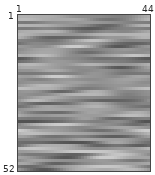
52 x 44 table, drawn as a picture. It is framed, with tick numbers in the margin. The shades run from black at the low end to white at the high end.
There is no overall slope. The histogram is bell-shaped. The grain runs across in streaks. Overall the values sit about 60% of the way up the scale. The halves do not mirror each other.
